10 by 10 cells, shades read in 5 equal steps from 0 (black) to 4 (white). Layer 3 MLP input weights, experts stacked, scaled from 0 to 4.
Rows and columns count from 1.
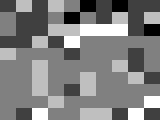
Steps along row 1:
up down up down down up down up same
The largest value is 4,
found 7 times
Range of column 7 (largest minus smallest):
3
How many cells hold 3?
18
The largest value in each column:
3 3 4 3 4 4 4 4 4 4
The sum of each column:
19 17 23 22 19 23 21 21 18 18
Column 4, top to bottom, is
3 2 3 1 2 2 2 2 3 2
